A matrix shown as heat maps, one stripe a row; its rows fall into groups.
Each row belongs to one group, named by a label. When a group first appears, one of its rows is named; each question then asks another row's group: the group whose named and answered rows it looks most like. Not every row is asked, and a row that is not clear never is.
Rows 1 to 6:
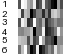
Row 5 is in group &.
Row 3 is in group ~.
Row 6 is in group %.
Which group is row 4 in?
&
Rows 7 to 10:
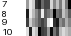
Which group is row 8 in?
~
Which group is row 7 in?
~
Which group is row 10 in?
%
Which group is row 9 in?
&
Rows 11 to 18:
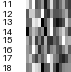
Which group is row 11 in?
~
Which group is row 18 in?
&
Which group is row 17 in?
&
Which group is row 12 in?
~
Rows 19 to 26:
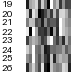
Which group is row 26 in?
~
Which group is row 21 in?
%
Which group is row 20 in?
%
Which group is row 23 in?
&
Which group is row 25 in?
~
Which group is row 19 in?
~
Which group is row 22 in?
%
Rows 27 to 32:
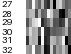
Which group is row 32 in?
~
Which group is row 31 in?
~
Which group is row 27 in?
~
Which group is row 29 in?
&
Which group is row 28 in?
&
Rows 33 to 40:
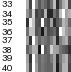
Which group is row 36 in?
%
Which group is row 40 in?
%
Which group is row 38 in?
~
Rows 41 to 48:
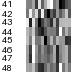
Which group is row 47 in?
%
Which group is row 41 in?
&
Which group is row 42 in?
~
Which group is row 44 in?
%
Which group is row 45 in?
~
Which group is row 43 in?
%
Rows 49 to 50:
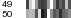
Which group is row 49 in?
&
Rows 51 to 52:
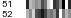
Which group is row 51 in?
&
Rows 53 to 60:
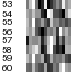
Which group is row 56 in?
%
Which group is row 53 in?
%
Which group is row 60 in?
%
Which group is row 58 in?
&
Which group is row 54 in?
&
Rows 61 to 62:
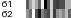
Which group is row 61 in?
~
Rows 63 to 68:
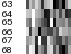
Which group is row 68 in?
&
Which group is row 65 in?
~
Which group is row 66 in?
%
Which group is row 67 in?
&
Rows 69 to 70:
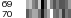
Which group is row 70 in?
&
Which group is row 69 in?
&
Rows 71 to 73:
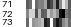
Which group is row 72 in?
&
